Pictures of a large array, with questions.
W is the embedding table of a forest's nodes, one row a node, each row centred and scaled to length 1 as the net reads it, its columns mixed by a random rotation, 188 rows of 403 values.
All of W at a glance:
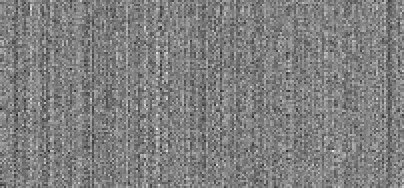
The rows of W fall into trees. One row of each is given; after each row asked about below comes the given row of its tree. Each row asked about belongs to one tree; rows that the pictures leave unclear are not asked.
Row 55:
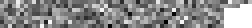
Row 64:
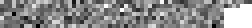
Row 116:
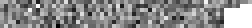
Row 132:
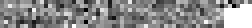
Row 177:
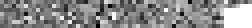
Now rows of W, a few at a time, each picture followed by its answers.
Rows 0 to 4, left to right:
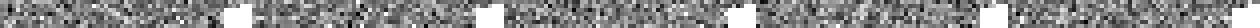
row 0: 55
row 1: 177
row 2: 132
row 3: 64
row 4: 55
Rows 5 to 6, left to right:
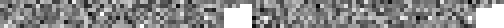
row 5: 116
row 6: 55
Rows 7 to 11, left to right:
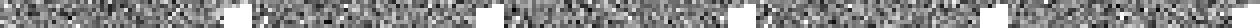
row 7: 177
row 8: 55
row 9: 55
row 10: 55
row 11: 177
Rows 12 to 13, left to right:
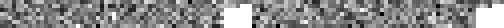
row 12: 177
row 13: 55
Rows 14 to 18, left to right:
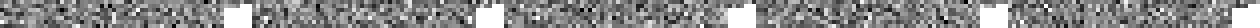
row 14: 177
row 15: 55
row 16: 132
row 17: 177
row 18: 116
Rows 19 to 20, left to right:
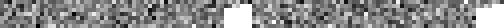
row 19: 64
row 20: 177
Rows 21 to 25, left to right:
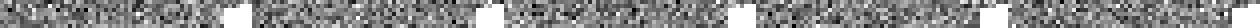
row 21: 132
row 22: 64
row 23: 177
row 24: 64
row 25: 116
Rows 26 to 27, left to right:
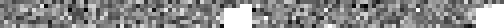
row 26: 132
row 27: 177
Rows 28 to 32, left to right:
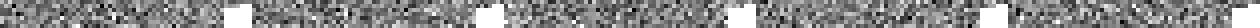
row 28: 177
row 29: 132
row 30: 177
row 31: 64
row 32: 55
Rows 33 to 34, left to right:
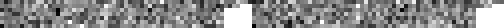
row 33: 64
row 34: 64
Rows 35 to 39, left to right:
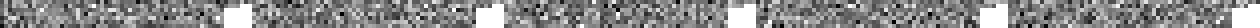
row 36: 116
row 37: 177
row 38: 55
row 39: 64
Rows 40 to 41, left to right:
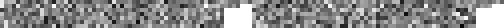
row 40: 116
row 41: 116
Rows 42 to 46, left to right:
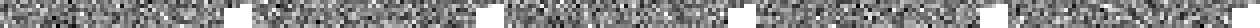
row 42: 116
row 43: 116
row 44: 116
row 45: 177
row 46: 55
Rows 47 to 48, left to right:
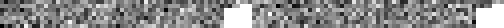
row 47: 64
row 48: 116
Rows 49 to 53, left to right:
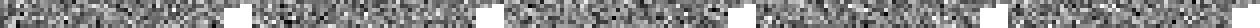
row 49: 55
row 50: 177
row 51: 116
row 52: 55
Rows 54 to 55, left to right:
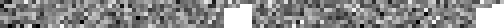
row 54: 64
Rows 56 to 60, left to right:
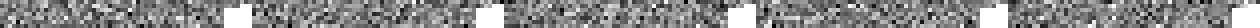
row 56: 55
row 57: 64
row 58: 64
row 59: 55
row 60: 64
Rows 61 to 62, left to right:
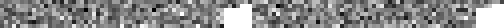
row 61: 132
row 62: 116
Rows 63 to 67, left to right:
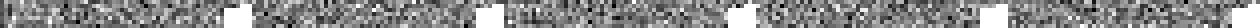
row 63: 55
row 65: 132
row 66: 116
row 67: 132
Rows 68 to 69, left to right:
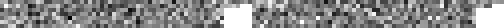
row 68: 177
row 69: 55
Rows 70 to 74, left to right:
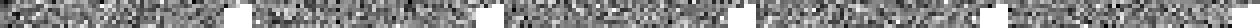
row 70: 64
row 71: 132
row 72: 55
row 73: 55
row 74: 177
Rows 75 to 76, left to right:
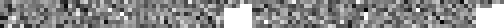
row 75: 55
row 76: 177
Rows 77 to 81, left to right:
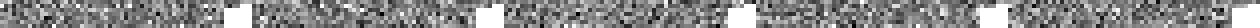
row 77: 116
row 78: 55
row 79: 64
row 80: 177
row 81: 116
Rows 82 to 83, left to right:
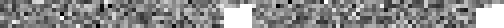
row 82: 177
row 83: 116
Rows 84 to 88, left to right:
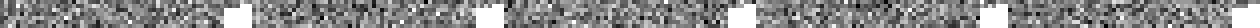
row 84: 55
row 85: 177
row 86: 64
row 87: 177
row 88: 177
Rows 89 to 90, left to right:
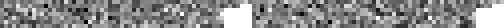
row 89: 132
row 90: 55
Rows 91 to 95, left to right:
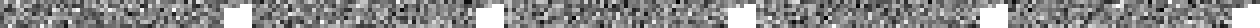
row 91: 55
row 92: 64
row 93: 177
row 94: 177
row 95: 64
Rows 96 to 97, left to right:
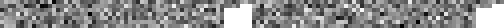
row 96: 116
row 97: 55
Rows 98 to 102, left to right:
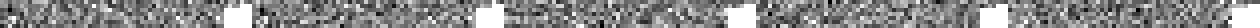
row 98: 55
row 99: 55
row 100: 177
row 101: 64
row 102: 177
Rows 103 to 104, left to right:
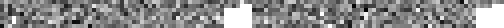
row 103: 55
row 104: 177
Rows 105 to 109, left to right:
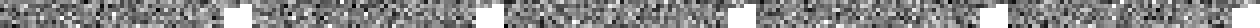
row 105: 177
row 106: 177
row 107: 64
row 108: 64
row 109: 64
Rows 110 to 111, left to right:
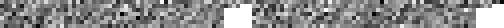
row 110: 64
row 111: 64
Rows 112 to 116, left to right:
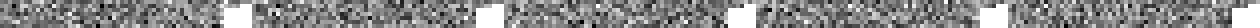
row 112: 177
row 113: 116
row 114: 55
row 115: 55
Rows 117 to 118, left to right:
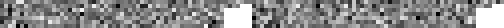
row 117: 55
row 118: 55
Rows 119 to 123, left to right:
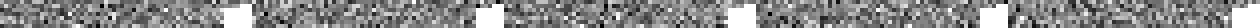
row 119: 177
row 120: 64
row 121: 177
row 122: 64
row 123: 55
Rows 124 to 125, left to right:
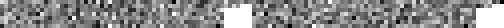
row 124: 177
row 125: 64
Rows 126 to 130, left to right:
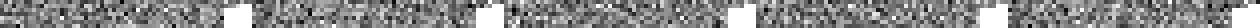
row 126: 177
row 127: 64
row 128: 55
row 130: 64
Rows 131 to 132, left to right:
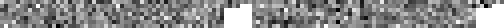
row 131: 116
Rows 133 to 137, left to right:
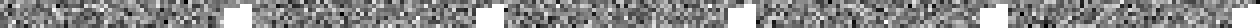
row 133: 55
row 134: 116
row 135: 116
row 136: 55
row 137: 64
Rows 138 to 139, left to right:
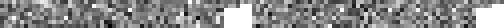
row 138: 55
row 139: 177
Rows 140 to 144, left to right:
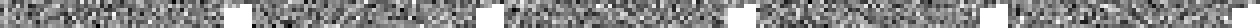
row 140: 177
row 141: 64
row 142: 55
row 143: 116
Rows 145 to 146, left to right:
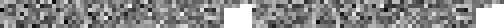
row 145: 116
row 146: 116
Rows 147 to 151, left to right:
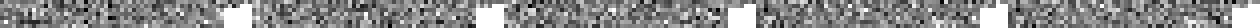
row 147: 132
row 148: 177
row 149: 116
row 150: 55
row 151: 55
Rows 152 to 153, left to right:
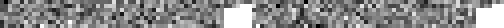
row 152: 64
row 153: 116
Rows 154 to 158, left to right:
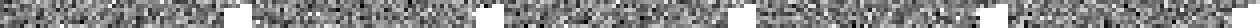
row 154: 64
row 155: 132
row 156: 64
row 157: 177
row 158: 55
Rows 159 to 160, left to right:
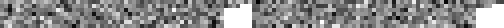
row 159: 55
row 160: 64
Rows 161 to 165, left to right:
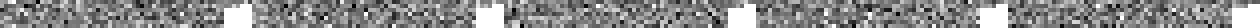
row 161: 116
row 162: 177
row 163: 55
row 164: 177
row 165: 177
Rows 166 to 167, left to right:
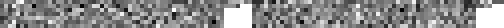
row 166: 55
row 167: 64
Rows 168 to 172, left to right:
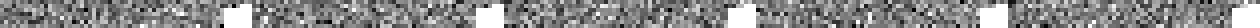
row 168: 132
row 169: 55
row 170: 64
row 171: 177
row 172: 64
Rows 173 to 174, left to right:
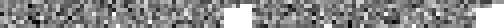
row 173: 177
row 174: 177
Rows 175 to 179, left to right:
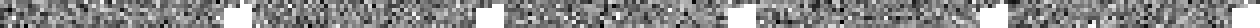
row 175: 55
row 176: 116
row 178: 132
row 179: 64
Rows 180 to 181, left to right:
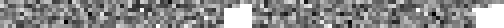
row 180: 116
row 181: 177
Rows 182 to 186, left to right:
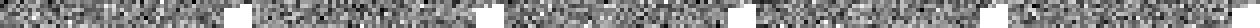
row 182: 64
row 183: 177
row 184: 64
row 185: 64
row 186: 116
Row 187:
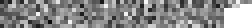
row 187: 64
